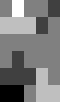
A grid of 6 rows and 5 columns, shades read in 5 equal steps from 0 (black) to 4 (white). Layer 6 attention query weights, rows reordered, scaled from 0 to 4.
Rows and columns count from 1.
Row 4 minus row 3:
0 -1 0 0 0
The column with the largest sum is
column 4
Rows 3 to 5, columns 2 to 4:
2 2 2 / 1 2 2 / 1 1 3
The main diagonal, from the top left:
2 3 2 2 2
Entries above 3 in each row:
1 0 0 0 0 0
